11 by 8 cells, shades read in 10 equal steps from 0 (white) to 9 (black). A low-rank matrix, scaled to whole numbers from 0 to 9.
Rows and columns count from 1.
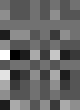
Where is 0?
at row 6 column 1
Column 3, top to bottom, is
6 6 5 4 6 8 5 7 6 6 4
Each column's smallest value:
0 3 4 3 4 2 3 4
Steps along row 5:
up same down up down up same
